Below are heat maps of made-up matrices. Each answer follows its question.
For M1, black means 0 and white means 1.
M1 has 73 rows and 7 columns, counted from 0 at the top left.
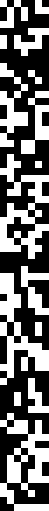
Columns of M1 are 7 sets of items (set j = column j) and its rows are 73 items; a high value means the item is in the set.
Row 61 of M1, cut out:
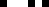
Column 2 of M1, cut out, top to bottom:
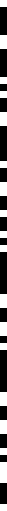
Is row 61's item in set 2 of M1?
yes
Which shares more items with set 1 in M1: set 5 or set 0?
set 5
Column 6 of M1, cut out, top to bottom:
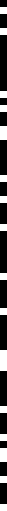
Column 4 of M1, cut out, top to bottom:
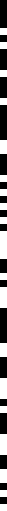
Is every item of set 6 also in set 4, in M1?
no
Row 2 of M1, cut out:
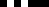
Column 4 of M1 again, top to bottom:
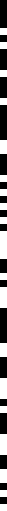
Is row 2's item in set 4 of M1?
no
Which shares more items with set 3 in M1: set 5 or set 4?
set 5
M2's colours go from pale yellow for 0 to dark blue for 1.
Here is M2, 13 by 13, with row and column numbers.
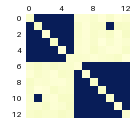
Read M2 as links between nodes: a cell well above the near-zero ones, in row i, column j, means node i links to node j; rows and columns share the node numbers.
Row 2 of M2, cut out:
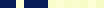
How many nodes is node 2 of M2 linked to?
5
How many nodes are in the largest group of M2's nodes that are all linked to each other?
7
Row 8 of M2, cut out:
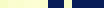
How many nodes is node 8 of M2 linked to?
6
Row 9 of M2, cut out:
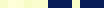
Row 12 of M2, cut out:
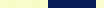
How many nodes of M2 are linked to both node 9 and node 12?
5
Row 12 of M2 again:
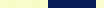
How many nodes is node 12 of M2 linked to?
6
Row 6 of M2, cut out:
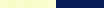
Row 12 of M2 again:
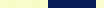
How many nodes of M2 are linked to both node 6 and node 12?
5
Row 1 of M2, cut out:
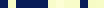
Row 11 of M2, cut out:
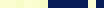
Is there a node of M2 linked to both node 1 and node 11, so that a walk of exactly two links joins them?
yes
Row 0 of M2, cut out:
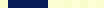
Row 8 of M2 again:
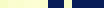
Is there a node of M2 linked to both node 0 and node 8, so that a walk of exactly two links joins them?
no
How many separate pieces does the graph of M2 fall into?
1
